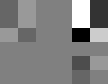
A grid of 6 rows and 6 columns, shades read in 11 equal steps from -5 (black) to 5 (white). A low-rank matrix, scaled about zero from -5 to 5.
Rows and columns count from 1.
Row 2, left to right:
-1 1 0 0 5 -3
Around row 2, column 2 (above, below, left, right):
1 -1 -1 0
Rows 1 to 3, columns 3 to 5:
0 0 5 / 0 0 5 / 0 0 -5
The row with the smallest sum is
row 3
